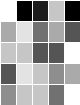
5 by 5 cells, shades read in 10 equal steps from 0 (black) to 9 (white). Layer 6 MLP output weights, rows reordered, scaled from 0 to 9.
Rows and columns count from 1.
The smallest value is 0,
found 2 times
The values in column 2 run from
0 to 8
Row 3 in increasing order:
3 3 7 7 9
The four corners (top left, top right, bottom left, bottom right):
9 0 5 9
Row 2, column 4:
6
